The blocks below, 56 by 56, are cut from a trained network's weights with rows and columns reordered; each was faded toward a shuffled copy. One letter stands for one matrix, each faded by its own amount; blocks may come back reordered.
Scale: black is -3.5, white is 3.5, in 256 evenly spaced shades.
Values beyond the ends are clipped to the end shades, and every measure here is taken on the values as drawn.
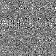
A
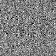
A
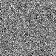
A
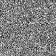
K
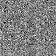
A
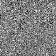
K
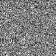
K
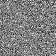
K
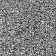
A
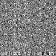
A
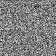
K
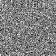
K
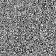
K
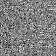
A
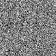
K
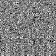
A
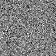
A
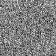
K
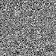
K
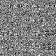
A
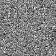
K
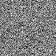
K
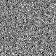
A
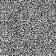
A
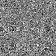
A
